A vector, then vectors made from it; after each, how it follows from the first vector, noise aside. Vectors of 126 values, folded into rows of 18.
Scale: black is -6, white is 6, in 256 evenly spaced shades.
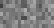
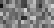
scaled up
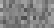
sign-scrambled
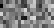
scaled up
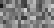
scaled up
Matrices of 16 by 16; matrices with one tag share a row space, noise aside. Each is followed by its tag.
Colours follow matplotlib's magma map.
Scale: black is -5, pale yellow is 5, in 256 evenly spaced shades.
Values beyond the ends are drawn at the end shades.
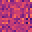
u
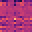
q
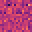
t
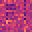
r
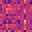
r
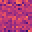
t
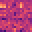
q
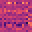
t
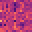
q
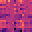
q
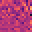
u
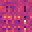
r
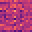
q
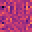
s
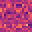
t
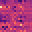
q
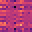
q
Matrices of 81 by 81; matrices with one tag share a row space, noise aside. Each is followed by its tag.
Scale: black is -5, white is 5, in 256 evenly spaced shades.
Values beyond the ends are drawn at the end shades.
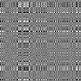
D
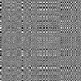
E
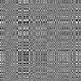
D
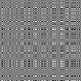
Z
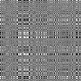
D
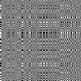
E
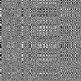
E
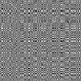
Z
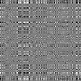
D
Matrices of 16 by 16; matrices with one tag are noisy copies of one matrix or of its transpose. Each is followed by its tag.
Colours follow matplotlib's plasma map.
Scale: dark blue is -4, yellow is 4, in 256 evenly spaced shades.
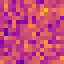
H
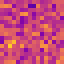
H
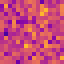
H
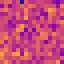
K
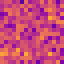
K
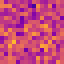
H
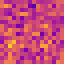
H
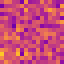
K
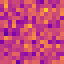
H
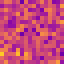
K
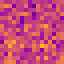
H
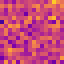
K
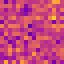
K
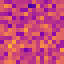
H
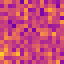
K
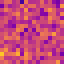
K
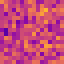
H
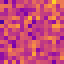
K
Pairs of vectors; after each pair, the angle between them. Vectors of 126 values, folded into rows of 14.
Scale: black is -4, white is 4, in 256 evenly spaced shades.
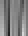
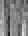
nearly parallel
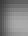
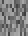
orthogonal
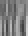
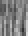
nearly parallel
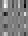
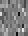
partly aligned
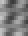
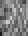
partly opposed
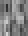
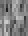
nearly parallel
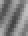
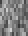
partly opposed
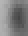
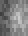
nearly opposite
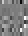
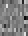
partly opposed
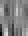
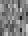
partly aligned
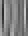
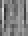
nearly opposite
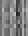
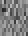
orthogonal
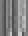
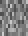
orthogonal
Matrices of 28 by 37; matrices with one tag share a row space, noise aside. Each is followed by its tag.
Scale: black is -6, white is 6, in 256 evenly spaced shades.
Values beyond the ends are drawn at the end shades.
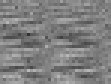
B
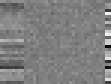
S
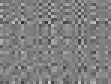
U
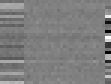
S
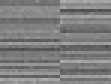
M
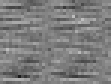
B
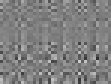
U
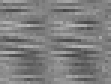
B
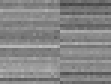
M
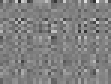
U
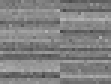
M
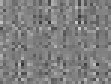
U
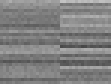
M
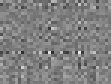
U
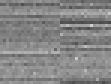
M
